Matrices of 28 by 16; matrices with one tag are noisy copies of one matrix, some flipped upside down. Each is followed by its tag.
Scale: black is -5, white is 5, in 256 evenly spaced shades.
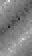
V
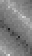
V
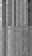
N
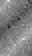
V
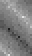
V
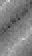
V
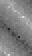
V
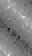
V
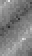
V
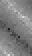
V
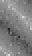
V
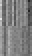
N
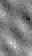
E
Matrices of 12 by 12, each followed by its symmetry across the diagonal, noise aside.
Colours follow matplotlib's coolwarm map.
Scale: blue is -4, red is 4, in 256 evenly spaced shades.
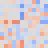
antisymmetric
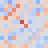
symmetric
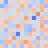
symmetric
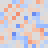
symmetric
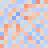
symmetric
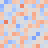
symmetric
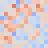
symmetric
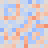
symmetric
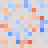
antisymmetric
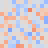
antisymmetric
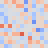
antisymmetric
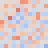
symmetric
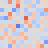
antisymmetric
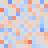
antisymmetric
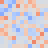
symmetric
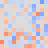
antisymmetric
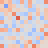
symmetric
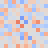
antisymmetric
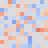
antisymmetric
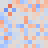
antisymmetric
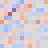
antisymmetric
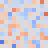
antisymmetric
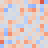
symmetric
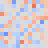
antisymmetric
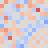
symmetric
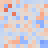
symmetric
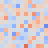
antisymmetric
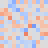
antisymmetric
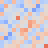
symmetric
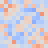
symmetric
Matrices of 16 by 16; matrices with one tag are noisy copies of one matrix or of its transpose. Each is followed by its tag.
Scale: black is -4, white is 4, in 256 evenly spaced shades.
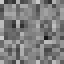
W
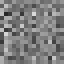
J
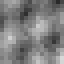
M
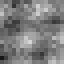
M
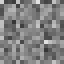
W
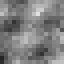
M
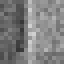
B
